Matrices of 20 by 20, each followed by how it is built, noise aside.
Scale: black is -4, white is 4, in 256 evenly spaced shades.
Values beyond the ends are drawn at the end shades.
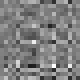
low rank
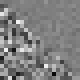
lower triangular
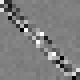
banded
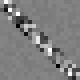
banded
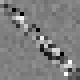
banded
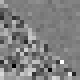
lower triangular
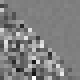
lower triangular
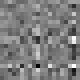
low rank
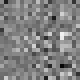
low rank
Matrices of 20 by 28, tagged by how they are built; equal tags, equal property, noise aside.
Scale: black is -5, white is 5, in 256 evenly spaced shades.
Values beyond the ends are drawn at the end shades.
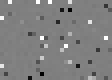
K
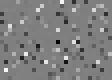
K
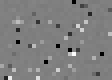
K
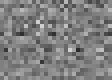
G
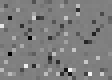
K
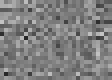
G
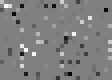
K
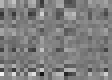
G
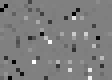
K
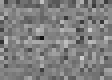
G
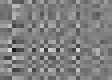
G
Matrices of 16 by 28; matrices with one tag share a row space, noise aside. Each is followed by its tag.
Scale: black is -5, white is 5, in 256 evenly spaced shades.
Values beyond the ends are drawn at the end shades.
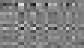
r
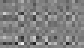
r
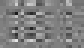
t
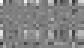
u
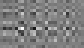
r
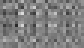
r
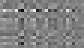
r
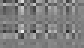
r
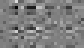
t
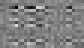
t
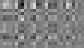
r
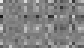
u
